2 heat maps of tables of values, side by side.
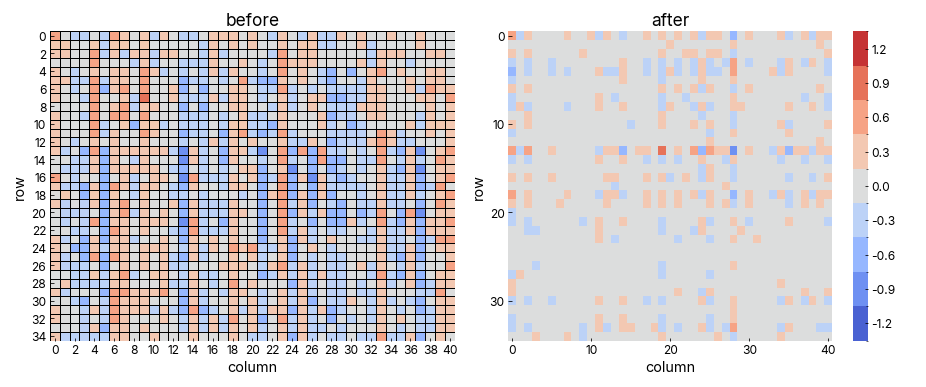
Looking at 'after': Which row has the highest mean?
13
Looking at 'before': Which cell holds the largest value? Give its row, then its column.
7, 9
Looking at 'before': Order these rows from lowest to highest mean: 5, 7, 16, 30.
16, 30, 5, 7
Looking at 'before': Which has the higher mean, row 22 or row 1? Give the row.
1
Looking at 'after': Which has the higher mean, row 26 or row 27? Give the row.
26
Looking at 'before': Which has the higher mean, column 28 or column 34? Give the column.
34
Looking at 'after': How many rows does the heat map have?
35
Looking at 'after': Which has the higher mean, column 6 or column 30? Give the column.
30
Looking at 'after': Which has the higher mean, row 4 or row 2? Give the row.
2
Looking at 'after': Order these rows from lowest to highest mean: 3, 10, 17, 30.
3, 30, 17, 10
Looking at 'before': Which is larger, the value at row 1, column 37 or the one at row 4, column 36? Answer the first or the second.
the first
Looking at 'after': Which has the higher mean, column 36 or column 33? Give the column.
36
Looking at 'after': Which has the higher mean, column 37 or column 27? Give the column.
37
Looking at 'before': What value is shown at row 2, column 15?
-0.3
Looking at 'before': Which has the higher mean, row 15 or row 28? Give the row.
28
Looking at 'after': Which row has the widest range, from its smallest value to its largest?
13
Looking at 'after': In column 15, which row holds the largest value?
33
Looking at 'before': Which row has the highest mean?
2
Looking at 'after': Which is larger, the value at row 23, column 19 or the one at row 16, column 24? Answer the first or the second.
the first
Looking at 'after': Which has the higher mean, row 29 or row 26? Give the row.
29
